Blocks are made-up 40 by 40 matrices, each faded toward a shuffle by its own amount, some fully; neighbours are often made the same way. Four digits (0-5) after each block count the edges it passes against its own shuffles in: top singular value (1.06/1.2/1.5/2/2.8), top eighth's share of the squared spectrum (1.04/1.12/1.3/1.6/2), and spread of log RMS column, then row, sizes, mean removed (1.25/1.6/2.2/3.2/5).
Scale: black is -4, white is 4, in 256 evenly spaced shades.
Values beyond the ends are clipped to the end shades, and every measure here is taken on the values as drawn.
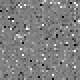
1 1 0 1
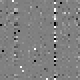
4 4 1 0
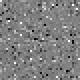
1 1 0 0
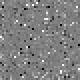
1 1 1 0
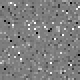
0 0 0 0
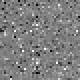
2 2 0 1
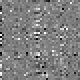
4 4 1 2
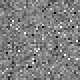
0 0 0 0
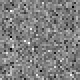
1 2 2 0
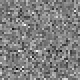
1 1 0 1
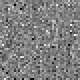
1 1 0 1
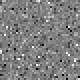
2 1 0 0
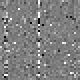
4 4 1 1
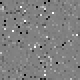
1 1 0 0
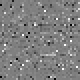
2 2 0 1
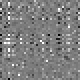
4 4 2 2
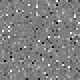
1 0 0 0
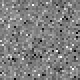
0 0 0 0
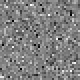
0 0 0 1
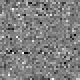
1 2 0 2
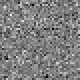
0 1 0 1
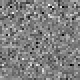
1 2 0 2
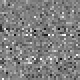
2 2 0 2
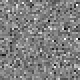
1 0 0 1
